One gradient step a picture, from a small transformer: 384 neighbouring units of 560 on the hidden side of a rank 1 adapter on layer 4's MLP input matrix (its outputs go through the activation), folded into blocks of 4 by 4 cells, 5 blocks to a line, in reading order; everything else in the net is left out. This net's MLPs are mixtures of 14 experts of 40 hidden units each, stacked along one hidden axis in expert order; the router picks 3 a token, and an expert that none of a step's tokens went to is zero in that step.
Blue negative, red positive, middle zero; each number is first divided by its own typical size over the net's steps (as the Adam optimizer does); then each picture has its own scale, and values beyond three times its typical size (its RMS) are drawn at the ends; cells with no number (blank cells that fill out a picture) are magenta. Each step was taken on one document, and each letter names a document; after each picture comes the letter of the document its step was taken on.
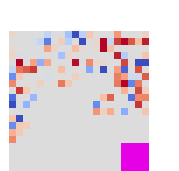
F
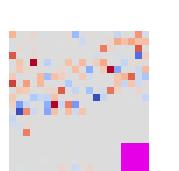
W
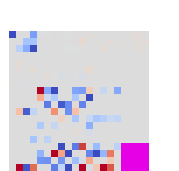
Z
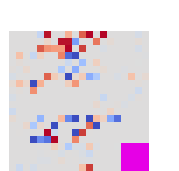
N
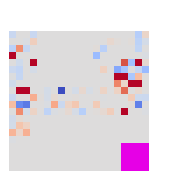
W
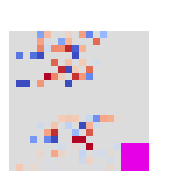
N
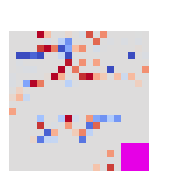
N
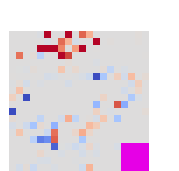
N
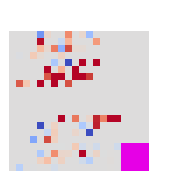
N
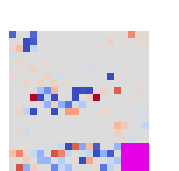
Z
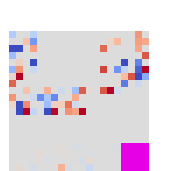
W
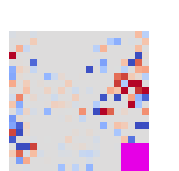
W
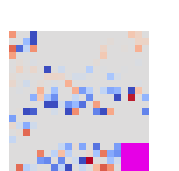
Z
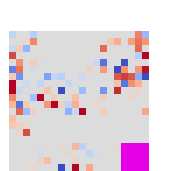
W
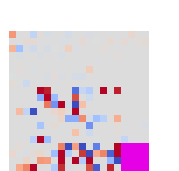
Z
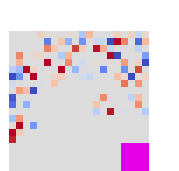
F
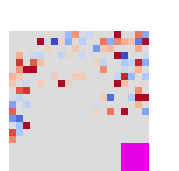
F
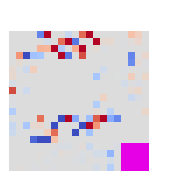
N
